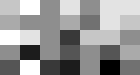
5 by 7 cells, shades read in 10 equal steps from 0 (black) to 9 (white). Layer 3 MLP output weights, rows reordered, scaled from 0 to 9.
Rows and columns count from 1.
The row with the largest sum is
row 1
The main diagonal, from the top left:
7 5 5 3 5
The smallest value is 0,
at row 5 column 6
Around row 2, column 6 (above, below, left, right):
8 7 4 7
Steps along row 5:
up down down up down up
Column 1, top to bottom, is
7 6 9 5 3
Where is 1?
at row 4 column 2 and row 5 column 4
